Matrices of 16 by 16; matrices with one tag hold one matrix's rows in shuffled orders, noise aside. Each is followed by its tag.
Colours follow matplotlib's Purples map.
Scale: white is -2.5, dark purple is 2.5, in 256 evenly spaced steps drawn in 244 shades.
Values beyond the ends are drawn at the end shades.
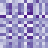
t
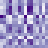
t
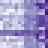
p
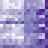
p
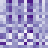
t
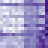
p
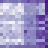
p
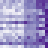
p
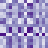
t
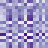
t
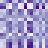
t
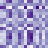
t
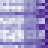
p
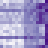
p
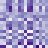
t
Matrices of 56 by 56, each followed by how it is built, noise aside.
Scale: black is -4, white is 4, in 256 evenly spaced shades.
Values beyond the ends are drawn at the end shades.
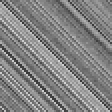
Toeplitz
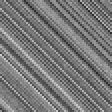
Toeplitz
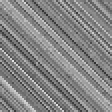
Toeplitz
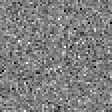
noise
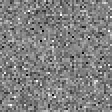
noise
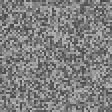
noise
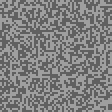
noise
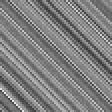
Toeplitz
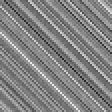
Toeplitz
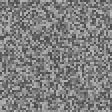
noise
